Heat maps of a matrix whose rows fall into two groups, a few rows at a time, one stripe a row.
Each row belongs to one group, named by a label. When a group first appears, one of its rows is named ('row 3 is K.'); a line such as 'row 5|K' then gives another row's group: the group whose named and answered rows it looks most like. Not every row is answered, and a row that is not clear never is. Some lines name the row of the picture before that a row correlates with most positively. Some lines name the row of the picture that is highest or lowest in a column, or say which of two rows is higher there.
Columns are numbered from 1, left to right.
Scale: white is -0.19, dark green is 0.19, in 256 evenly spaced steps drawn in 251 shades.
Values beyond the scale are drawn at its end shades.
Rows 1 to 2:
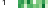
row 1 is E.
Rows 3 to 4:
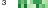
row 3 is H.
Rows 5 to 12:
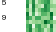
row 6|H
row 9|E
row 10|H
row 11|E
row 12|E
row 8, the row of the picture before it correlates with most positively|4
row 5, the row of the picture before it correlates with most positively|3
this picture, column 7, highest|10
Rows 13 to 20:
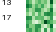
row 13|E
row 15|E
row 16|H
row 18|H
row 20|E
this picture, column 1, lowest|16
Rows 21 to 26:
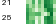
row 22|H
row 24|E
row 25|H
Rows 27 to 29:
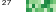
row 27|H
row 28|H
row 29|E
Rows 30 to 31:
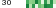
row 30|E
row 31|H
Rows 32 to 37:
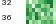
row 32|H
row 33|E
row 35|E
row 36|E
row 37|H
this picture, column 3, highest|34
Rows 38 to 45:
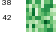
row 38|E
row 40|H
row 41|H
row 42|E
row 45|H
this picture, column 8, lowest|42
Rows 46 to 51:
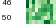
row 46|H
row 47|H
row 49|E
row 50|E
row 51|H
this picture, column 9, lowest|46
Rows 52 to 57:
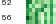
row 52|E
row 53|H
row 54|E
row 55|E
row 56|E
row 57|E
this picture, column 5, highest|54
